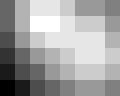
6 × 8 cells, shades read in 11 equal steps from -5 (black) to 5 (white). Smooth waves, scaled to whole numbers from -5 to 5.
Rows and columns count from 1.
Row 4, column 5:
3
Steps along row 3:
up up up same same same down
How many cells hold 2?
6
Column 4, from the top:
4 5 4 2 1 -1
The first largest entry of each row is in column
3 3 4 6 6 6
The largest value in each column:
-1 2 5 5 4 4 4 3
